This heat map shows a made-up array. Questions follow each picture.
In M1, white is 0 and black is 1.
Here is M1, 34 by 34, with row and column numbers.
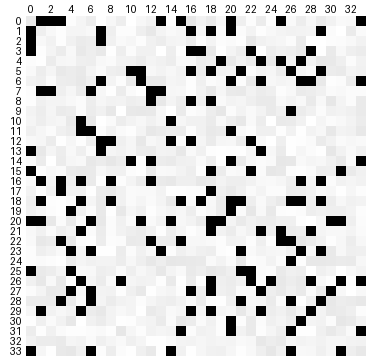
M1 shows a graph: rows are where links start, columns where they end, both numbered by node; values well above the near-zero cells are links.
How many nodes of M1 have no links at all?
1
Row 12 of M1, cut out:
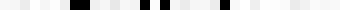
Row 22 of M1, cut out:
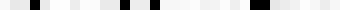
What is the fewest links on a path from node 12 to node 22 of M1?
1
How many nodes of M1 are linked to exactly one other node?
2
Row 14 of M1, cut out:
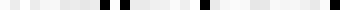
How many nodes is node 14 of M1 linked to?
4
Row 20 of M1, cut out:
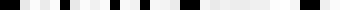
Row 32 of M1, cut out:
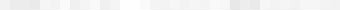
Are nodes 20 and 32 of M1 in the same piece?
no
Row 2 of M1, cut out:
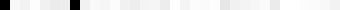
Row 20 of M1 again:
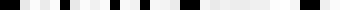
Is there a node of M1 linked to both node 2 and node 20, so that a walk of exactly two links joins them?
yes
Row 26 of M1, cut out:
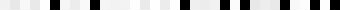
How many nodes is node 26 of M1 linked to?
8
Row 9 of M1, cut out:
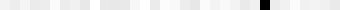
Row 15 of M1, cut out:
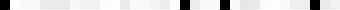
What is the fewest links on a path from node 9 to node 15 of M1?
3
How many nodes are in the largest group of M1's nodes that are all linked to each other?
3
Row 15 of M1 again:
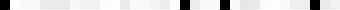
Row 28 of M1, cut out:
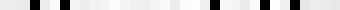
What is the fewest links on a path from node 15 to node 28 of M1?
3
